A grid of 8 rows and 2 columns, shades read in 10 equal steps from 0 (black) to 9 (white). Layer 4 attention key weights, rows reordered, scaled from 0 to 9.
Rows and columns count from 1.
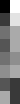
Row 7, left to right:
3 2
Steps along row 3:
up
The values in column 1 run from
0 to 6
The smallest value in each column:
0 2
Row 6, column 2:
6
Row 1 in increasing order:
0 9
